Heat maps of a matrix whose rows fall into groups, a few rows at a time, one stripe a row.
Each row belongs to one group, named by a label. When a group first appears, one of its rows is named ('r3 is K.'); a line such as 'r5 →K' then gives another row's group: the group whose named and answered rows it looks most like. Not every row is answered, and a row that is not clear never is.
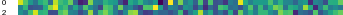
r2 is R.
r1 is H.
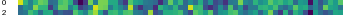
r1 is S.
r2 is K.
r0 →R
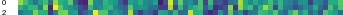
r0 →R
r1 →R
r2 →S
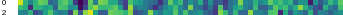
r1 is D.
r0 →R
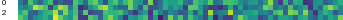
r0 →K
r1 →S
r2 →H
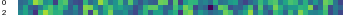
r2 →H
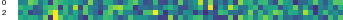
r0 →R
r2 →H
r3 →R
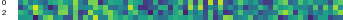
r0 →D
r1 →S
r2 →D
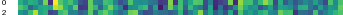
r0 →R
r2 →R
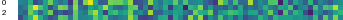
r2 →K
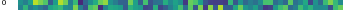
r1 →D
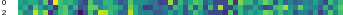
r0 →R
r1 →D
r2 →R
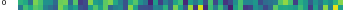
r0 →D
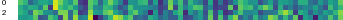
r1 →R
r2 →D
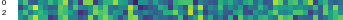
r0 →H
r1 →S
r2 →S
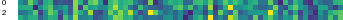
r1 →H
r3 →K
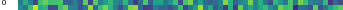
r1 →R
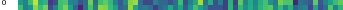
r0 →R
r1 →R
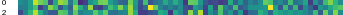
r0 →S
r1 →K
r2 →S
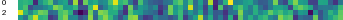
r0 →H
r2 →R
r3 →R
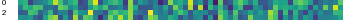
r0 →D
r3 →K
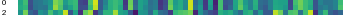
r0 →D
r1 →D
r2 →H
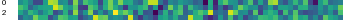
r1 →D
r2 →K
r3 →S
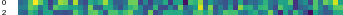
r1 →R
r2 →K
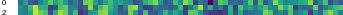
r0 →H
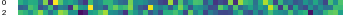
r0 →R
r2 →S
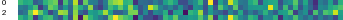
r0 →K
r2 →S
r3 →K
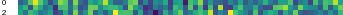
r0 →S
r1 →D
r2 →K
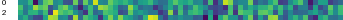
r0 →H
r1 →R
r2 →R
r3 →H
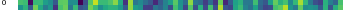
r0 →D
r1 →D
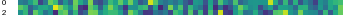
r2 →D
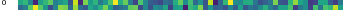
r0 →H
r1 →S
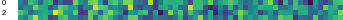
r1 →S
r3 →R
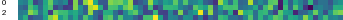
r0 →K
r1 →K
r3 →H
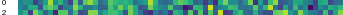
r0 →H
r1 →K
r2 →D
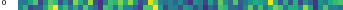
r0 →K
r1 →H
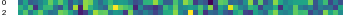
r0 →H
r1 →K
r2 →S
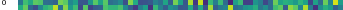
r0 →S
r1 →H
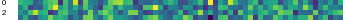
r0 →K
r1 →H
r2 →R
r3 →H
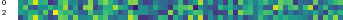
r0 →R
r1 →H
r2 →R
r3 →S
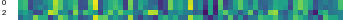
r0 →D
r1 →D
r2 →H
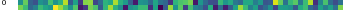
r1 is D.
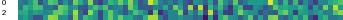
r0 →K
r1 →S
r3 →H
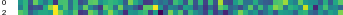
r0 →D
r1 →H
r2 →D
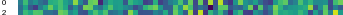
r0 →D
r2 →S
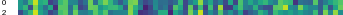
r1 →D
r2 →S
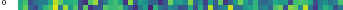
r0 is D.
